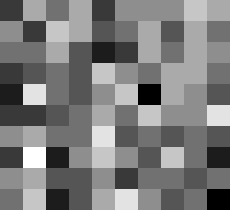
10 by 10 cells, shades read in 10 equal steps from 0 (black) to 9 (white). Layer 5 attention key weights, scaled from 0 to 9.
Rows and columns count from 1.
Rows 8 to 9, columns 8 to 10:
7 4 1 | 4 3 4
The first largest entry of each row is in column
9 3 3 5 2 10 5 2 2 6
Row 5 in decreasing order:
8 7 6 5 5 4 3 3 1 0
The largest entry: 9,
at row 8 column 2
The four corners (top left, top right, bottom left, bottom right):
2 6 4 0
